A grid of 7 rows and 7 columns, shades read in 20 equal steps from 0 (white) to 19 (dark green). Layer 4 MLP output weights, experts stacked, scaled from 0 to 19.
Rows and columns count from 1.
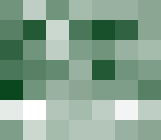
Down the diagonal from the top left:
11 17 5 8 10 1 9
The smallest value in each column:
2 0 4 6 5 1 5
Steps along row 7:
down up down same up up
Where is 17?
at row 2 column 2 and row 4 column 5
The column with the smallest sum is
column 3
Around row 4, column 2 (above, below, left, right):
11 11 14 12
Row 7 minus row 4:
-4 -9 -5 -2 -11 -3 -1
